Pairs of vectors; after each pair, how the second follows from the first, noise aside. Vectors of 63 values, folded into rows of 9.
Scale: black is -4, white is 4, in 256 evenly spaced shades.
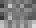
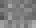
shrunk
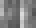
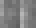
shrunk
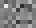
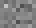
shrunk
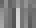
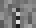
sign-scrambled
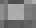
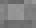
shrunk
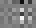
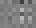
shrunk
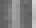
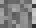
sign-scrambled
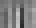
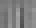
shrunk
